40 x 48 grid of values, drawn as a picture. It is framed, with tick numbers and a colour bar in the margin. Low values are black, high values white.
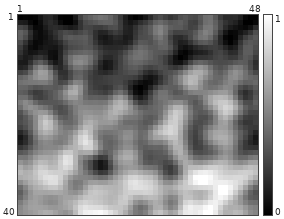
Ninth with the highest average: bottom right. Odd rows or columns: none. Slope: up to the bottom. Grain: blotchy.
